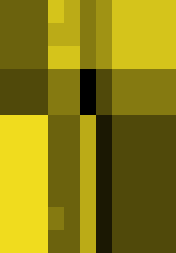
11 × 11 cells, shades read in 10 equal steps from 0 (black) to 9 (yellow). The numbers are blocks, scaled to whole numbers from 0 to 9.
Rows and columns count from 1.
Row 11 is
9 9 9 4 4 7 1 3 3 3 3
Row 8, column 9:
3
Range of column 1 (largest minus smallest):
6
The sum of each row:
70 69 71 42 42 55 55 55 55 56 55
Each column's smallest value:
3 3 3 4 4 0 1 3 3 3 3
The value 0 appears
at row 4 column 6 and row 5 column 6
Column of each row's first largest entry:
4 8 4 4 4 1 1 1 1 1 1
